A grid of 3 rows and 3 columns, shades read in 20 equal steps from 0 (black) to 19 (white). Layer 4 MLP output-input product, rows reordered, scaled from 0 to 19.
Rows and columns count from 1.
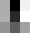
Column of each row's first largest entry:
3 3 3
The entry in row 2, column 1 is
13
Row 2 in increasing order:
3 13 19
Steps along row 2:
down up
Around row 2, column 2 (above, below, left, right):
0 7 13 19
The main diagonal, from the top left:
13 3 12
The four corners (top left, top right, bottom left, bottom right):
13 18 11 12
